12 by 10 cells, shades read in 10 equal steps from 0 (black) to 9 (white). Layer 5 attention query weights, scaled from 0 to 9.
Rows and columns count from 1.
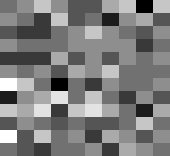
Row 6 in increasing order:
3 4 4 4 4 5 5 5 6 7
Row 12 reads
4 3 2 4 4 5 2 6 5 4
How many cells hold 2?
13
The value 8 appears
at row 8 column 4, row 9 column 3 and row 9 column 6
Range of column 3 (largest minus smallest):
6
